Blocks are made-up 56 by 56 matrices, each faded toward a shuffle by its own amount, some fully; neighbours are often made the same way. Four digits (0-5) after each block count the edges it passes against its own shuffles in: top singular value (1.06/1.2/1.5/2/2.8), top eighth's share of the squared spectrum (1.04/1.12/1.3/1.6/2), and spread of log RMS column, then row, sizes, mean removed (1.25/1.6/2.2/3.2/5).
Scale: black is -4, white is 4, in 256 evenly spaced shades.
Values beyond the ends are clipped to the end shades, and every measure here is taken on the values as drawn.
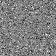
2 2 0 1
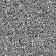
2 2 0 0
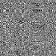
4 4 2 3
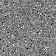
0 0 0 0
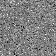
0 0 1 0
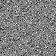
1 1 0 0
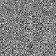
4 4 2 2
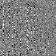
2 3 3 0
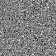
0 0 1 0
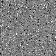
0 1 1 0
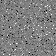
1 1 0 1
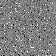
2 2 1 1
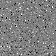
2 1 0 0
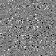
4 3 1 2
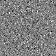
0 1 1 0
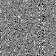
1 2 3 0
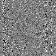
1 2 3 0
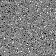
0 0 0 0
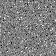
0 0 0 0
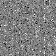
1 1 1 0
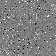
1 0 0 0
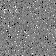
1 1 0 0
